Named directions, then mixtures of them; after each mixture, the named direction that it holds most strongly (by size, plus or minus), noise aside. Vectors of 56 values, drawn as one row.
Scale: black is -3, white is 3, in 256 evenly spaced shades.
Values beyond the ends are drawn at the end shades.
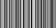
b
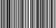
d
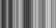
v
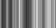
v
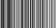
d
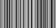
b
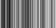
v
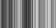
v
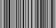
b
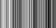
v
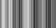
v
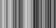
v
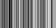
v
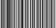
d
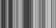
v
